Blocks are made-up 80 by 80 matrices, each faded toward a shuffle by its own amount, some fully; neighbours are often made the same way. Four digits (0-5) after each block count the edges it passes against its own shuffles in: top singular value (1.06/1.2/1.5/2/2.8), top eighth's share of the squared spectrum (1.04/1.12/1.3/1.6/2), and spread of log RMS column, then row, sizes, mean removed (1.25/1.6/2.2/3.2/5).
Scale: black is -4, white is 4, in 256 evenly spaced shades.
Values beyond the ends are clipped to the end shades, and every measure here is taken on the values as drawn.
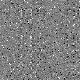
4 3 1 1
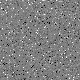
0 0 0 0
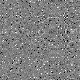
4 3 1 1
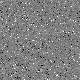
1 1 0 0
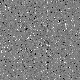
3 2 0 0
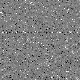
3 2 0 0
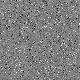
1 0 0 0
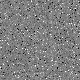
1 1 0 0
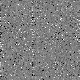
3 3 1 1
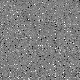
3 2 1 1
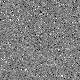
2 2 0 0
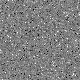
1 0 0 0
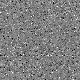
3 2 0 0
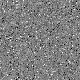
2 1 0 0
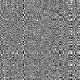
5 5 3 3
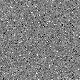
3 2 0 0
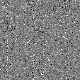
1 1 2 0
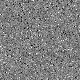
0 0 0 0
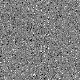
1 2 2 0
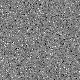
0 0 0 0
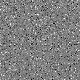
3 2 1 0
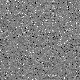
3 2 1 0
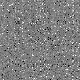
3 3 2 1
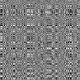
5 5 4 4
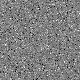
1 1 0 0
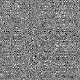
4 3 2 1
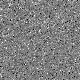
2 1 0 0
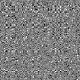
4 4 2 2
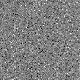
3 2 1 0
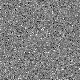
2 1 0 0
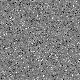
0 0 0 0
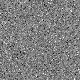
2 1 0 0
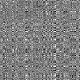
5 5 3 3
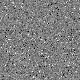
2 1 0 0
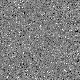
2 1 0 0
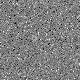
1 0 0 0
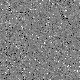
1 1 1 0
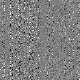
2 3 4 0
